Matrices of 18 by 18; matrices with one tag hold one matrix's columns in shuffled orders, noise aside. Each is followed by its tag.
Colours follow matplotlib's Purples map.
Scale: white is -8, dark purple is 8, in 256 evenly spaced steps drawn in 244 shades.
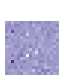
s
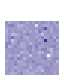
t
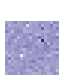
t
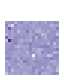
t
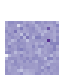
t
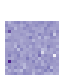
s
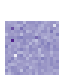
t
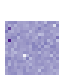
t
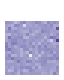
t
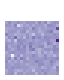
t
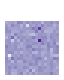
t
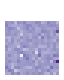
s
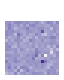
s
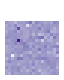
t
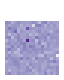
t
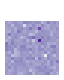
t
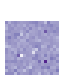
s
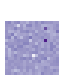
t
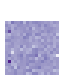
s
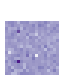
s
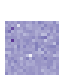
t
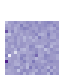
s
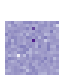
t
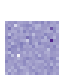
t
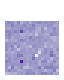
s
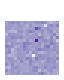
t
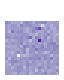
t
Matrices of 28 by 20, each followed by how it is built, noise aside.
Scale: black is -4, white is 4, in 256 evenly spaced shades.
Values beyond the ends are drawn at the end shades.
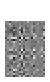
low rank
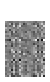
low rank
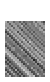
Toeplitz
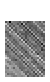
Toeplitz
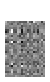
low rank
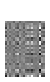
low rank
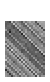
Toeplitz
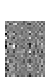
low rank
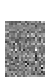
low rank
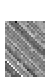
Toeplitz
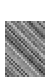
Toeplitz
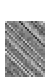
Toeplitz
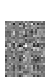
low rank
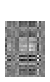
low rank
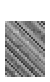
Toeplitz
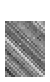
Toeplitz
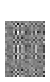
low rank
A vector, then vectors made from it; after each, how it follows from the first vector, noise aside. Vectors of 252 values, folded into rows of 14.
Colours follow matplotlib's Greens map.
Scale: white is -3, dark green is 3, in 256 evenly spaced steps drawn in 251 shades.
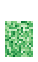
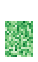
reversed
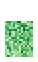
negated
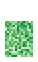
reversed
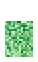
negated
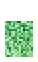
negated
